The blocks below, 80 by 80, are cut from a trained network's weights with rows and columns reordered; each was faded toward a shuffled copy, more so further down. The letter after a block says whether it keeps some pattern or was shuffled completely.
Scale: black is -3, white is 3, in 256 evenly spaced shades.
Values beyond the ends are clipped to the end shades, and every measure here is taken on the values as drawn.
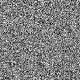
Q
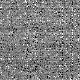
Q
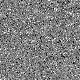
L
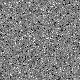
L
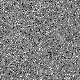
L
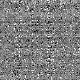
Q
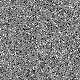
L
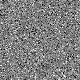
L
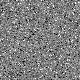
L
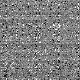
Q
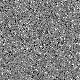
L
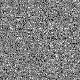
Q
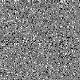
Q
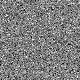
L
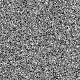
L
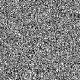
Q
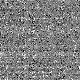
Q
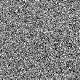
Q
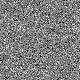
L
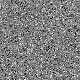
L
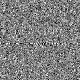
Q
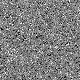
L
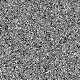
L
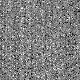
Q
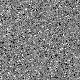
L
